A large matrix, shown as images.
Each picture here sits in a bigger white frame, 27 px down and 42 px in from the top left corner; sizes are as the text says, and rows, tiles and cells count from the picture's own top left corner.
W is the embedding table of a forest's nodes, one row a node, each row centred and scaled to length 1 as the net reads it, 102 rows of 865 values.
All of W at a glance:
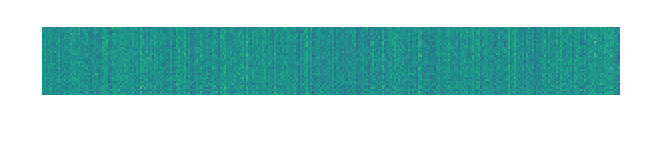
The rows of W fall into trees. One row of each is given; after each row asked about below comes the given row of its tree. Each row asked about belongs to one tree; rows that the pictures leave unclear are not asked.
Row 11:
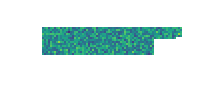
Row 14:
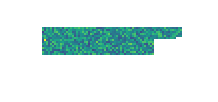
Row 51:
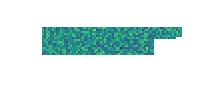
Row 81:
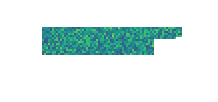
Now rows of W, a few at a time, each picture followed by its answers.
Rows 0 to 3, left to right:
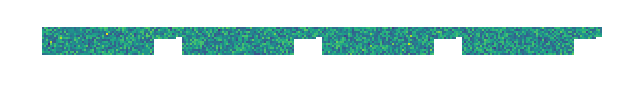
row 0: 11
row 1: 14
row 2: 14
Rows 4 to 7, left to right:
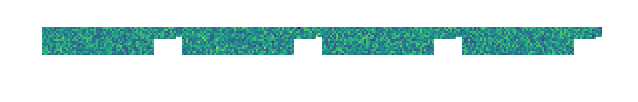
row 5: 11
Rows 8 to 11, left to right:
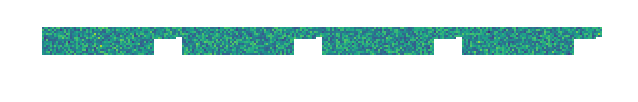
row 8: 11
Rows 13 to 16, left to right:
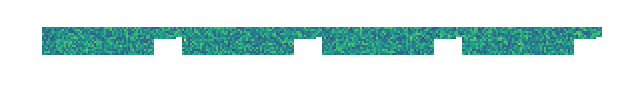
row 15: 81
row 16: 14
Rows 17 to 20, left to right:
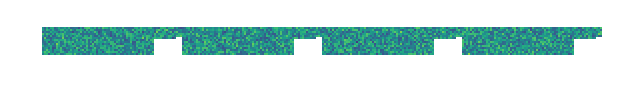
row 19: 81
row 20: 11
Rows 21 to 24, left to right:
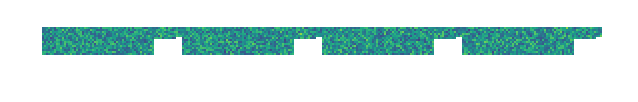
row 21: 81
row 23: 81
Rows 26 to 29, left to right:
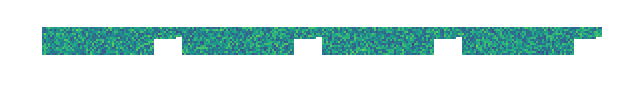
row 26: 81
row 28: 11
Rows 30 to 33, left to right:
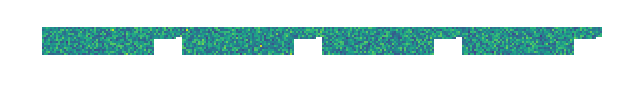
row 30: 81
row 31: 51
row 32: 14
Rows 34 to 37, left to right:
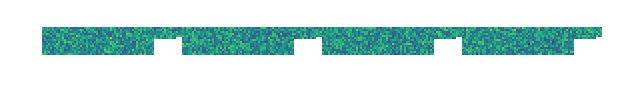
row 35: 14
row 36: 14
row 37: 51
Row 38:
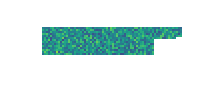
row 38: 81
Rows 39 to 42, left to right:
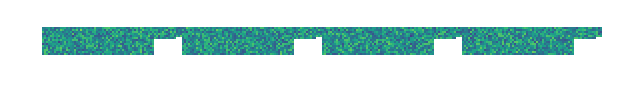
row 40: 81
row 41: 81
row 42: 81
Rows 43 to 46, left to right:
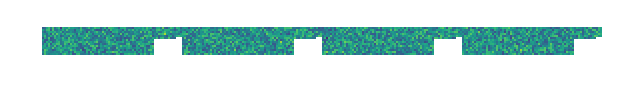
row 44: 81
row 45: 81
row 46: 14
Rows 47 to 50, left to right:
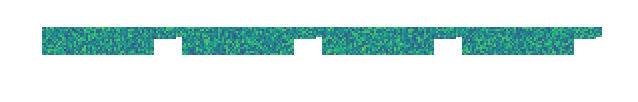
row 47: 51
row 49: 51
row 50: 81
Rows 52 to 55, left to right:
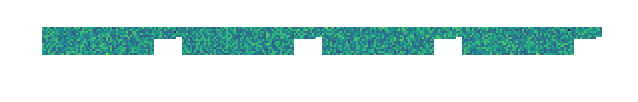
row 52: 14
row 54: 11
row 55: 81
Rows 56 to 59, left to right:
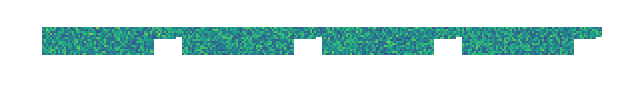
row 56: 51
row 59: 14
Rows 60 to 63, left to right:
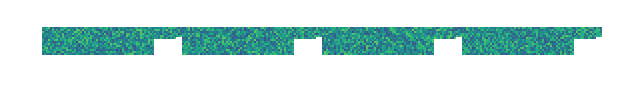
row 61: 81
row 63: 81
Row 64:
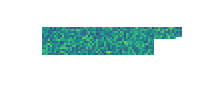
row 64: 81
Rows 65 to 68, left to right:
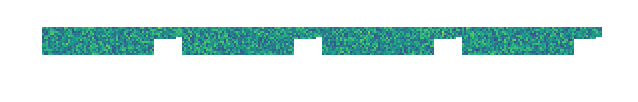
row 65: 14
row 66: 81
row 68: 14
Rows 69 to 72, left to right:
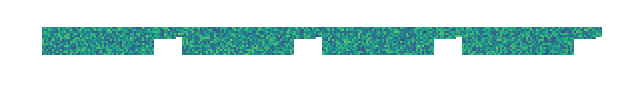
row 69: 11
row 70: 11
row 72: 14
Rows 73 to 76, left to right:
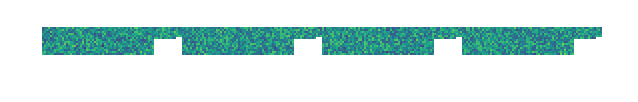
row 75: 14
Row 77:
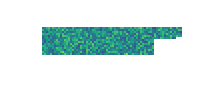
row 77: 81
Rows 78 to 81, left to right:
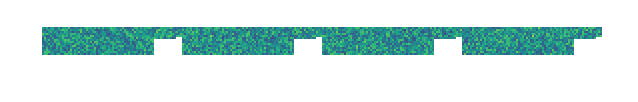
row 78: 81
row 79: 14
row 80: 14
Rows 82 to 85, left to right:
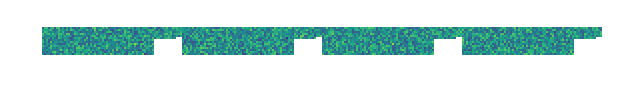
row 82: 11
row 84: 14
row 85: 11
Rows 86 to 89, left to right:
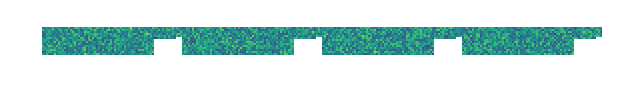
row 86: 51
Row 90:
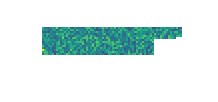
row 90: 81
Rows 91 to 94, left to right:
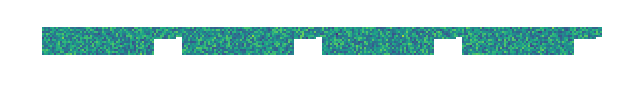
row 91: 81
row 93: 14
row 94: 14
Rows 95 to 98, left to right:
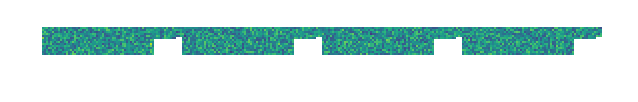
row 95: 11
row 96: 81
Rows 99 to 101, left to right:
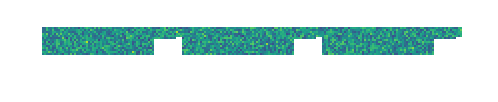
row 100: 81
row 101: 14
